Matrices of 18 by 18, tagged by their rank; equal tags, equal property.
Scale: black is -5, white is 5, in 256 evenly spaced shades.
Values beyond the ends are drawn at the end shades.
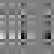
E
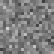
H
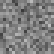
H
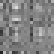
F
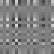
E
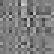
F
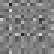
F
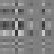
E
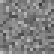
H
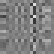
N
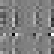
N
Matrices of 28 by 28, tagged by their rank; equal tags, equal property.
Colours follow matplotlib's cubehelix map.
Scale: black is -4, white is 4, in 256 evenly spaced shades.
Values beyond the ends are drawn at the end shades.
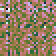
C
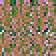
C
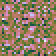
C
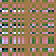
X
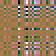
X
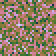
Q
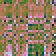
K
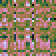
K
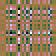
X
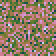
Q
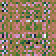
K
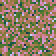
Q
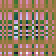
X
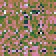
C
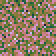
Q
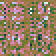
C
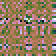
K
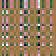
X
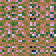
K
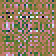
K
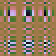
X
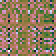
K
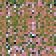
C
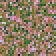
Q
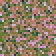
Q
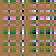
X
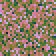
Q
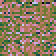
C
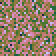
Q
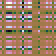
X
